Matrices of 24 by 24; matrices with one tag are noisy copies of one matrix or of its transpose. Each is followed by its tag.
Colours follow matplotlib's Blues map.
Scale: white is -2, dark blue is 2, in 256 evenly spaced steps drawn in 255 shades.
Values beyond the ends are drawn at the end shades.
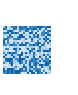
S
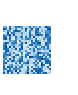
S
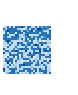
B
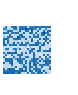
S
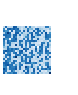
B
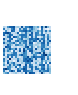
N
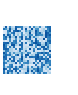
S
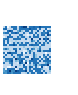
S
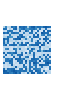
S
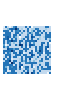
B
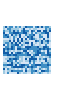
N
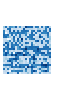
N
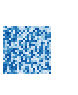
B
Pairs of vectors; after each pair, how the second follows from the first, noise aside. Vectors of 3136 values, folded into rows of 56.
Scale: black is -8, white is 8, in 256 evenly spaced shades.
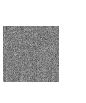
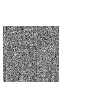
scaled up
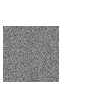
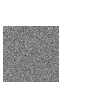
shuffled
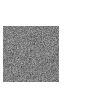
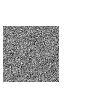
scaled up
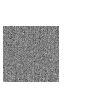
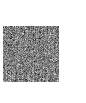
scaled up
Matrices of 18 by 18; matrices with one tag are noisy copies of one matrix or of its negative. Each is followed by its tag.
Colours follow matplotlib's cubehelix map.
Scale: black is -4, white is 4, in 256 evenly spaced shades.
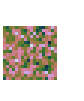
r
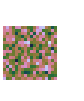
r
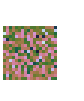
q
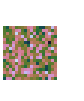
r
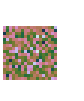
q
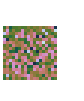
q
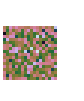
q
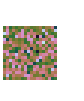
q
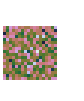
q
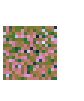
q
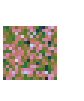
r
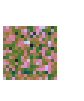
r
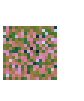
q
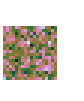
r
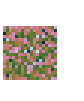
q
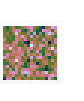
r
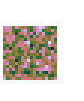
r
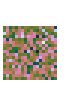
q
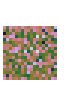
q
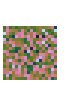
q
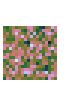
r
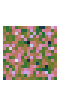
r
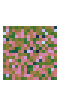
q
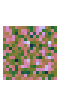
r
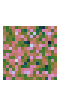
r
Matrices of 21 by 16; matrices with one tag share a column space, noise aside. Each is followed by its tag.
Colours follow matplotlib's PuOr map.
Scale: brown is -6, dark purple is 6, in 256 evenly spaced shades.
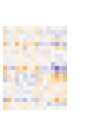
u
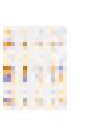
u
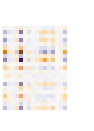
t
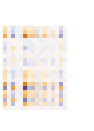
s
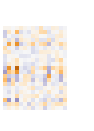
u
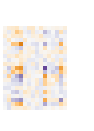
u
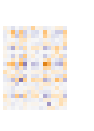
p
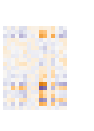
s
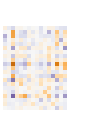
p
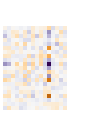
p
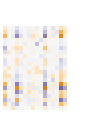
s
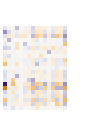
s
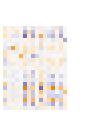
s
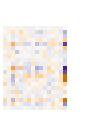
u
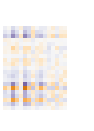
s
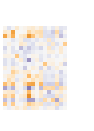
s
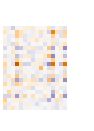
p
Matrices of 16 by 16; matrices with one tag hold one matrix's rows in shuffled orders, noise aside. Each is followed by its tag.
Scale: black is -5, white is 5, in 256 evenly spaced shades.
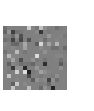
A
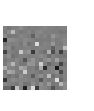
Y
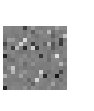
Y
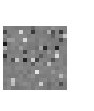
Y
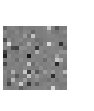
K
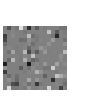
K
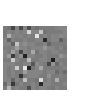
A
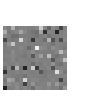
Y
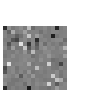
K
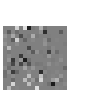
A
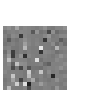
A
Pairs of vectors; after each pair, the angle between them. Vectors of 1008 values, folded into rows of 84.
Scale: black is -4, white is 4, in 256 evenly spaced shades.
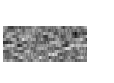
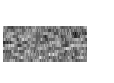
nearly parallel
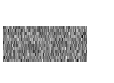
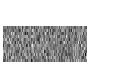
orthogonal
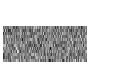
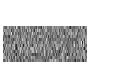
partly opposed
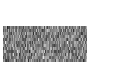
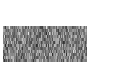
orthogonal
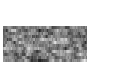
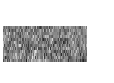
partly opposed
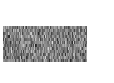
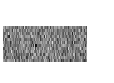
nearly parallel
